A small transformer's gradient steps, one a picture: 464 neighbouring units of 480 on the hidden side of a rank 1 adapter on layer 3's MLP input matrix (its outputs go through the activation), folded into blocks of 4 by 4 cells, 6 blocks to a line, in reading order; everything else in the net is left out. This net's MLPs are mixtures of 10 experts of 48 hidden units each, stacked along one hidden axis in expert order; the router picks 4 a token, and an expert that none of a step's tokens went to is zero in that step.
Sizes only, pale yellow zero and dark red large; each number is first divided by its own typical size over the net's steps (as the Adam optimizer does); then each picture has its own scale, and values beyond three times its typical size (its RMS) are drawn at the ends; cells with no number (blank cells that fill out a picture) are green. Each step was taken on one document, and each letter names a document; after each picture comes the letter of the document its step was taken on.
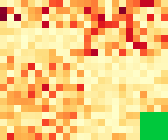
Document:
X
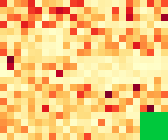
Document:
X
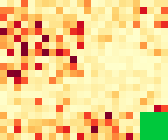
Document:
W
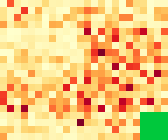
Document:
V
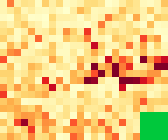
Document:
V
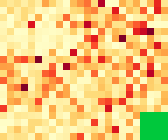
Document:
V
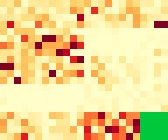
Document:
W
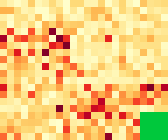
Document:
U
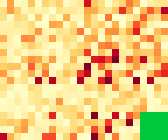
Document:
V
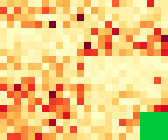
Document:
X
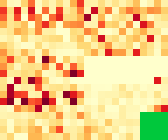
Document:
X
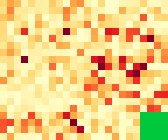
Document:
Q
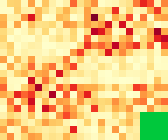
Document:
X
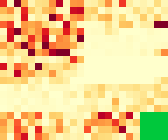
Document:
W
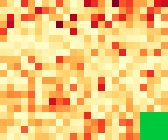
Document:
X
